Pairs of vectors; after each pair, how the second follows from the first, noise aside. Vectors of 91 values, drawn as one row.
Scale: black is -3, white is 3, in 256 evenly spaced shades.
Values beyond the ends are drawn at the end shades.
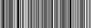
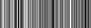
sign-scrambled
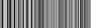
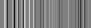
partly zeroed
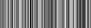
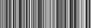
negated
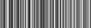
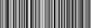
negated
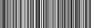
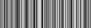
sign-scrambled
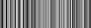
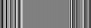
partly zeroed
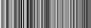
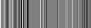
partly zeroed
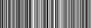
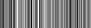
wrapped around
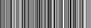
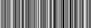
sign-scrambled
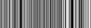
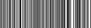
sign-scrambled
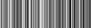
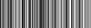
negated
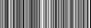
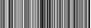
negated
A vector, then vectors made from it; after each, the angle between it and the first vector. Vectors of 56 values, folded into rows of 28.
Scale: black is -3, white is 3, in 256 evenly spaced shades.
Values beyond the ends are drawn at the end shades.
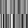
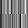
orthogonal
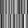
partly aligned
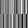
partly aligned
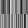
partly opposed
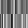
nearly opposite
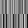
partly aligned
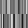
nearly parallel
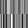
nearly parallel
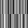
orthogonal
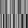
nearly parallel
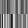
nearly opposite
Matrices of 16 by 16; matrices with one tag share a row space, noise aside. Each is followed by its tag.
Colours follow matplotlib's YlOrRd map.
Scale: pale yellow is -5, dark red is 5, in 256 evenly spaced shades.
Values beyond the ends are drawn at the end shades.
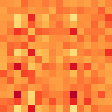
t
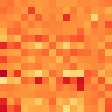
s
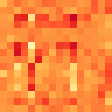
t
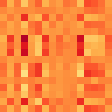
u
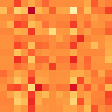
t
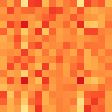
u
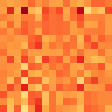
u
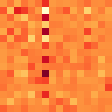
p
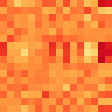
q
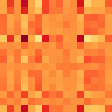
u
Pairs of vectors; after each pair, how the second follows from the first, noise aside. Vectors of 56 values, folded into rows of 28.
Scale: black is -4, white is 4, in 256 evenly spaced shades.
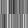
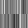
reversed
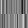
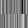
copied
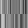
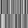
sign-scrambled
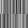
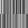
copied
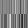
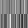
copied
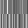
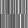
reversed
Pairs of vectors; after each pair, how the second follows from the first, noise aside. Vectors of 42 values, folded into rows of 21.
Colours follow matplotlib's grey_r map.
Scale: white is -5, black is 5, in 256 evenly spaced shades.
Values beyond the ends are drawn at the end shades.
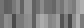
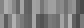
negated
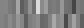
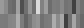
copied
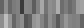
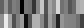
scaled up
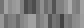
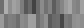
copied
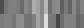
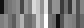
scaled up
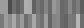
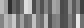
scaled up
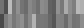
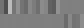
partly zeroed
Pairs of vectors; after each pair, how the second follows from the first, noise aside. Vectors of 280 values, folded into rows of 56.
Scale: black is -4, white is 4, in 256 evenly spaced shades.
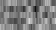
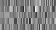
sign-scrambled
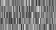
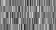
sign-scrambled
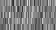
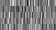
sign-scrambled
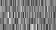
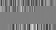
partly zeroed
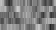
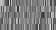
sign-scrambled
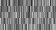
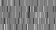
partly zeroed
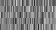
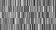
sign-scrambled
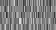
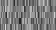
sign-scrambled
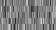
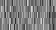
sign-scrambled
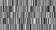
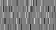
partly zeroed
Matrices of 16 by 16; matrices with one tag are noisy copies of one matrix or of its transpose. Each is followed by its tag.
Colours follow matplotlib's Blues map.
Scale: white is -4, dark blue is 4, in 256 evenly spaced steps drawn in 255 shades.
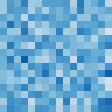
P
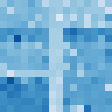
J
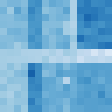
J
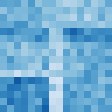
J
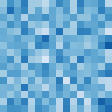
P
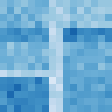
J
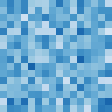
P
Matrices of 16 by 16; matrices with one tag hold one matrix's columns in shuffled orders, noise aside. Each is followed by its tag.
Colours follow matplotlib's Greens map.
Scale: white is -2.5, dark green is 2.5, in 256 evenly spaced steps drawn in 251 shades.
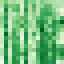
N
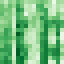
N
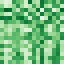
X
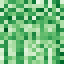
X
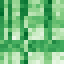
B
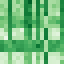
B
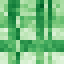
B
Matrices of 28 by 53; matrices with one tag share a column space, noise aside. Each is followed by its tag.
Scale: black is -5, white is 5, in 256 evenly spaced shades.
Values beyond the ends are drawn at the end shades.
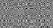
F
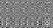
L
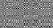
F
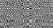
F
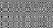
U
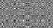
F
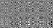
L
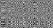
L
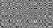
F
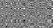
F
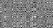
U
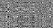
U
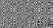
L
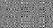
U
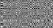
F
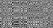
L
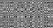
U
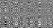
L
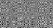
L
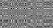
F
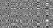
F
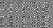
U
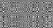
U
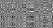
U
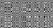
U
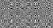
F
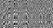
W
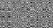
U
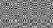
F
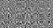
W
